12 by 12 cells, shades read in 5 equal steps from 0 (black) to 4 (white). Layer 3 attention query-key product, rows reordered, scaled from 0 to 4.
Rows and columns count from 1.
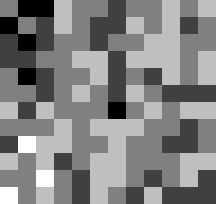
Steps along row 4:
same up same up same down up same same down up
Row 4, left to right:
1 1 2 2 3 3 1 3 3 3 2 3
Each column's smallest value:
0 0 0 1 1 1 0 1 1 1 1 1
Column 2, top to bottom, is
0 2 0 1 0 2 1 2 4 2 2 2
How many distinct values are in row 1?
4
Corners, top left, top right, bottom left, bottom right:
2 3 4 1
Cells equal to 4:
3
